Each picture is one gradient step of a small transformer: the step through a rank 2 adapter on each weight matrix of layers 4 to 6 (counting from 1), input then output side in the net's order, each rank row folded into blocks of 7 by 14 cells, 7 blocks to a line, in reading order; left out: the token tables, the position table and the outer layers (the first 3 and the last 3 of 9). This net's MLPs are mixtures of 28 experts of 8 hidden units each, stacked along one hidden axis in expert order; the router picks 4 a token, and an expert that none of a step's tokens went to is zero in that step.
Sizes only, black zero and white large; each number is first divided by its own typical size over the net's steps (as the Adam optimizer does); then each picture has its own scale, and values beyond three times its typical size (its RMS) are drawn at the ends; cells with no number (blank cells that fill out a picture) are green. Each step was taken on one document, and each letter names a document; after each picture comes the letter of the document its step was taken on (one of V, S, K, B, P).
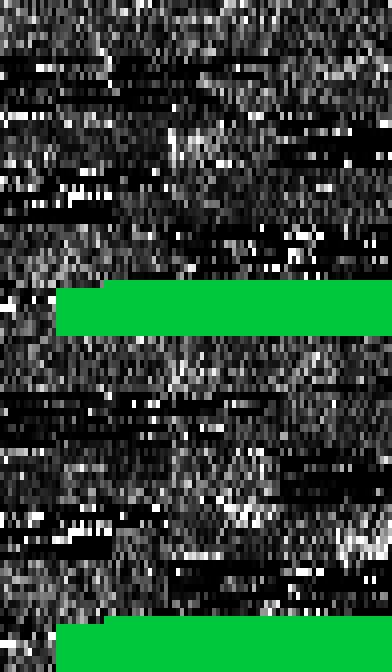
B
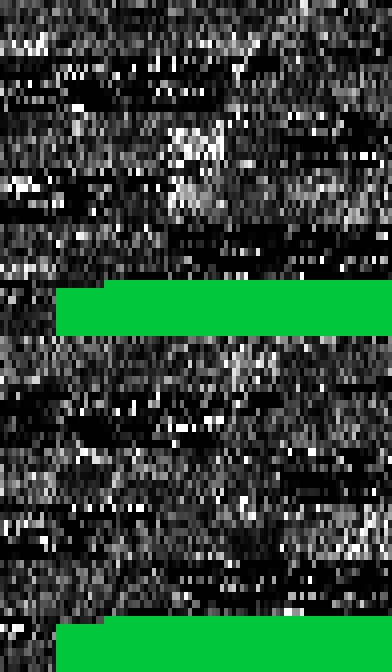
B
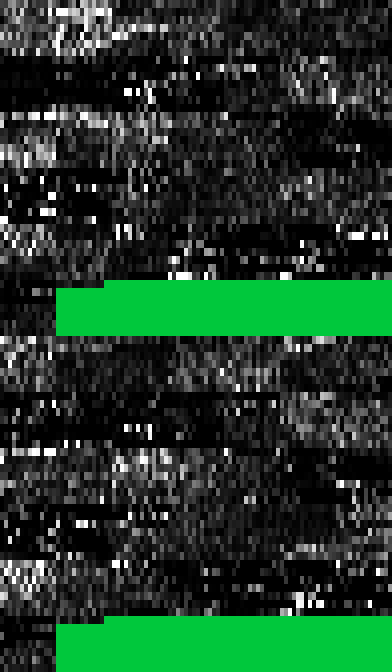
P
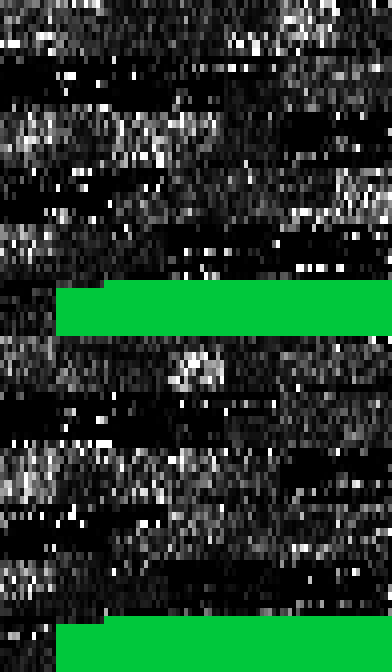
P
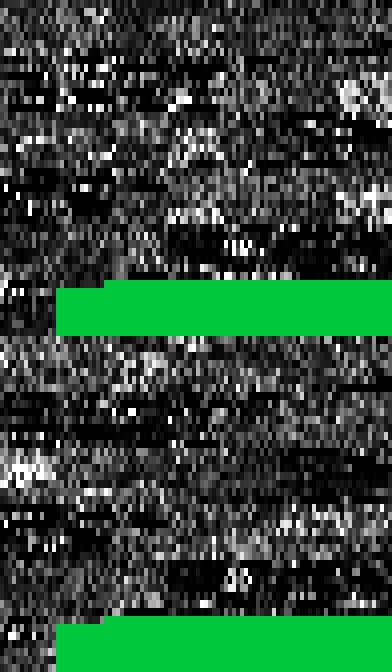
B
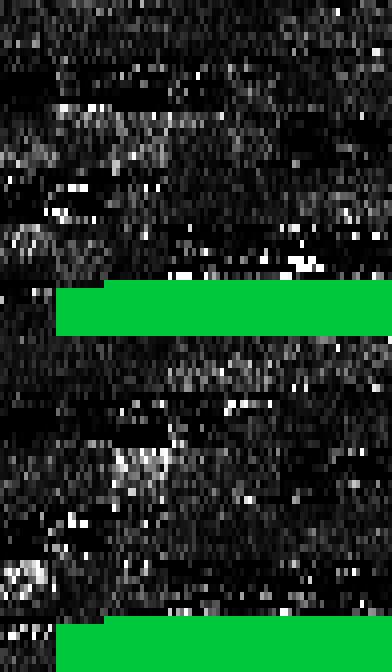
P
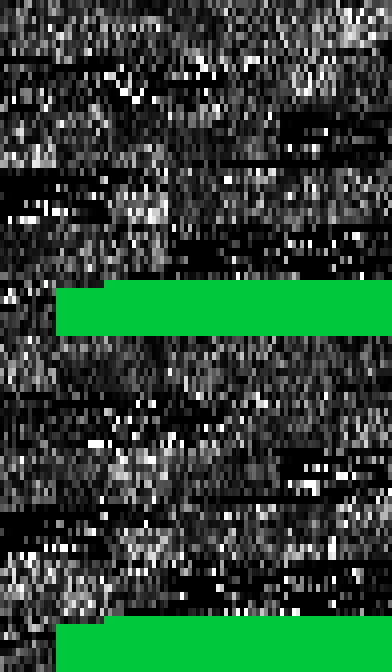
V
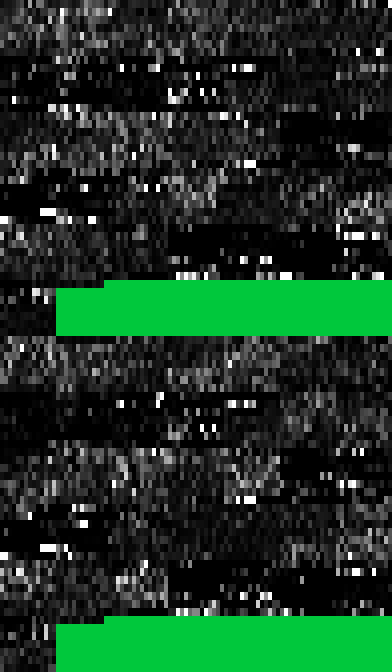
P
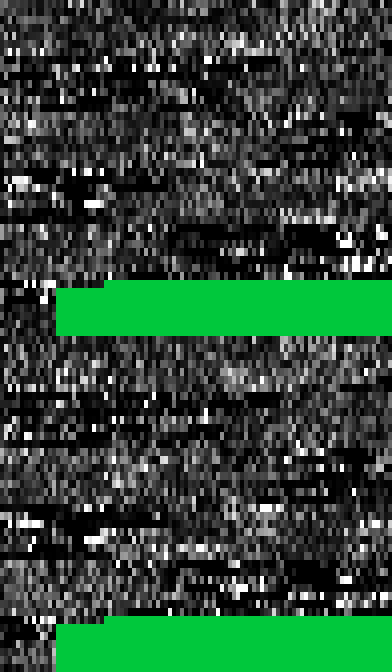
B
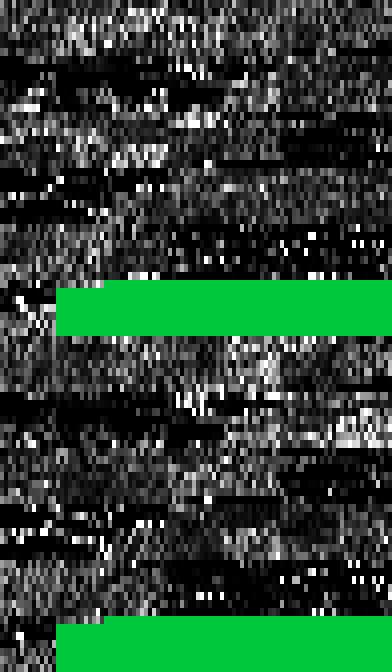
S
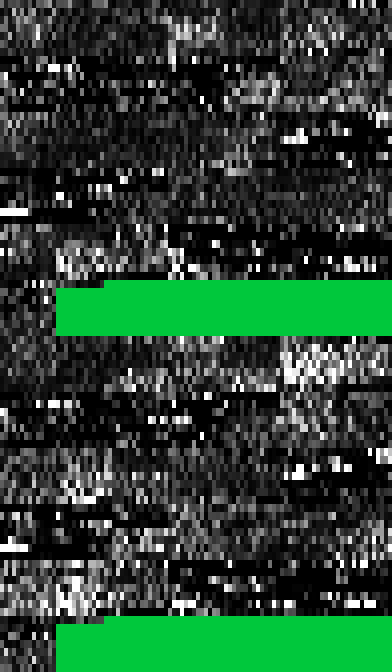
B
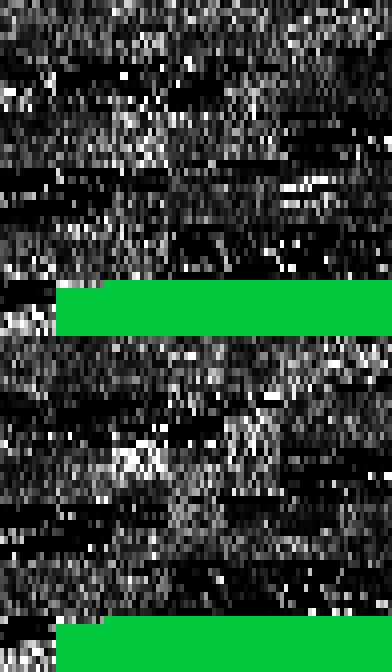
S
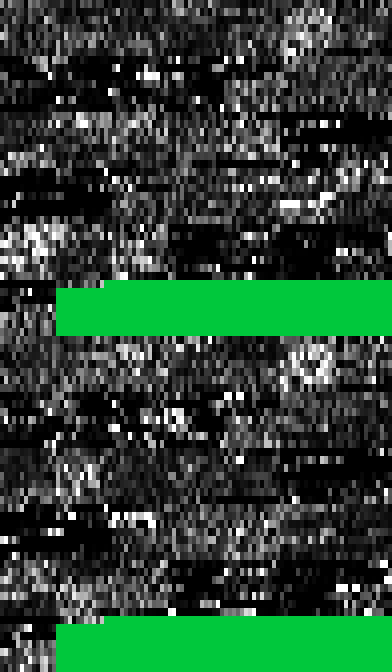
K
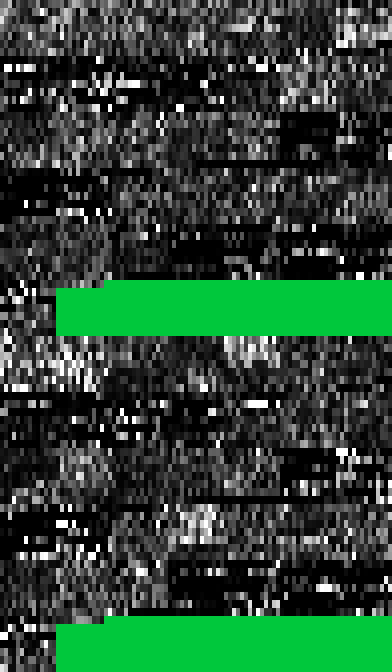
V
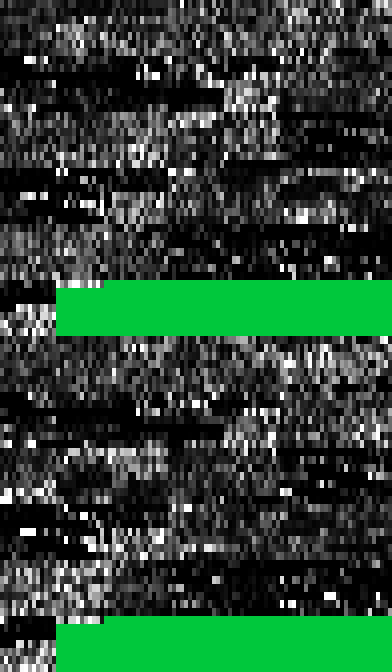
S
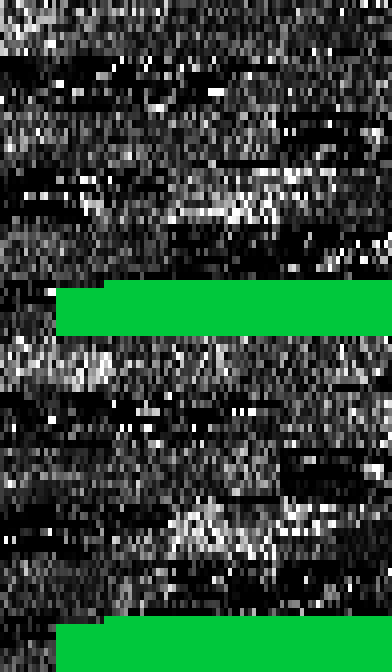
S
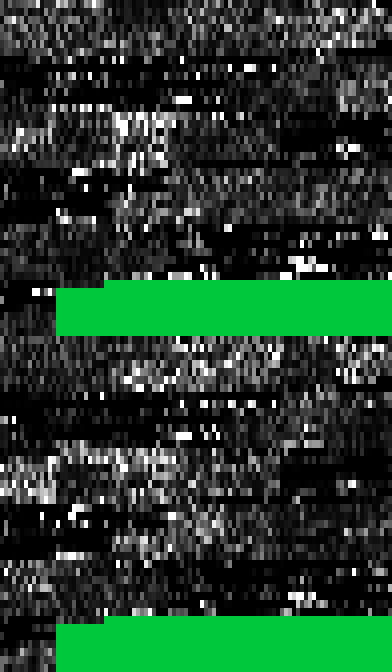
P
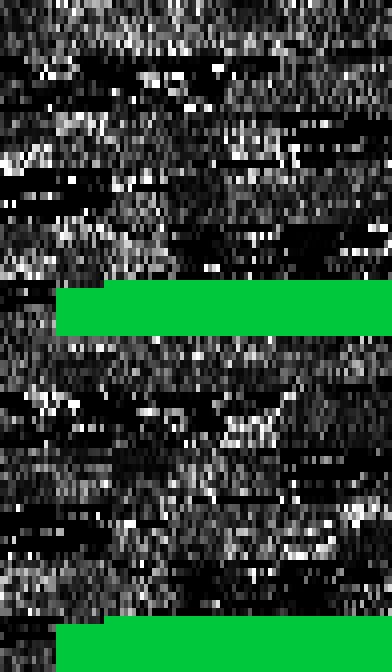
K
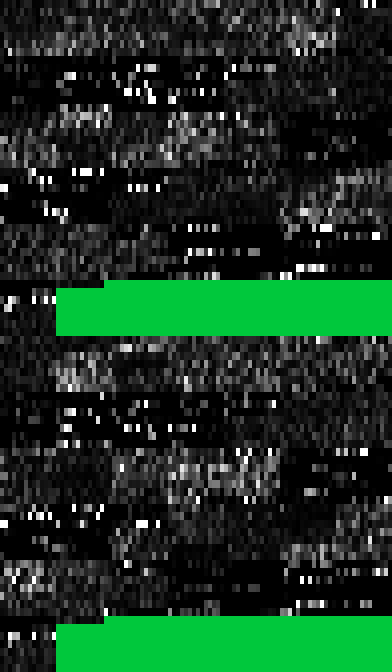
P
